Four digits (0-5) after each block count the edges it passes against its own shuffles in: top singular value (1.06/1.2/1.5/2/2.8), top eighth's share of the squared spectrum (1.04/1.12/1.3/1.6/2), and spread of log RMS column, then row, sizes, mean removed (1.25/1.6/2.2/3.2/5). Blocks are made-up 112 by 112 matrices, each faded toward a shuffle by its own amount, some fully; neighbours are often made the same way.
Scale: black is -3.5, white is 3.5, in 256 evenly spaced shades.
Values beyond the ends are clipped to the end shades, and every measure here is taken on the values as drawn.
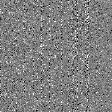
2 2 3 0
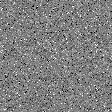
0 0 0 0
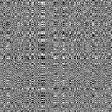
5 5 4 4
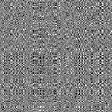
5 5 4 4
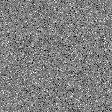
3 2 0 0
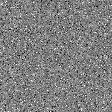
2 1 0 0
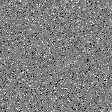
1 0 0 0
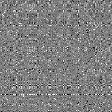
5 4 3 3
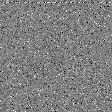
2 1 0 1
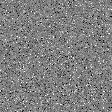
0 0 0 0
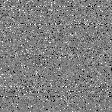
1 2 0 2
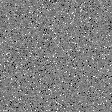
0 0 0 0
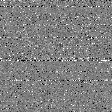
2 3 0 3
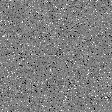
1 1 0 1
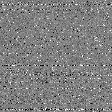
2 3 0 3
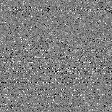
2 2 0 3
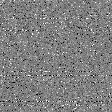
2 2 0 2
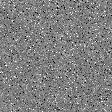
0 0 0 0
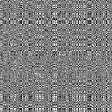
5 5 4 4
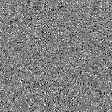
4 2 1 1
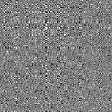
5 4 3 3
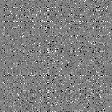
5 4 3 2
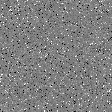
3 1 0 0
